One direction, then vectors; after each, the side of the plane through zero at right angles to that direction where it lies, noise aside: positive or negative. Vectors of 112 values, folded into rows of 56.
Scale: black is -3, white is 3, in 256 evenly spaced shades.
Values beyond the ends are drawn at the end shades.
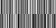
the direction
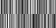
positive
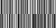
positive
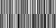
positive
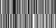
negative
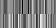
negative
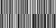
positive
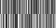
negative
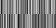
positive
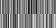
negative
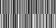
negative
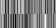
negative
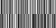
positive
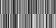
negative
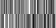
positive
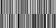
positive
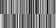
negative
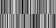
positive
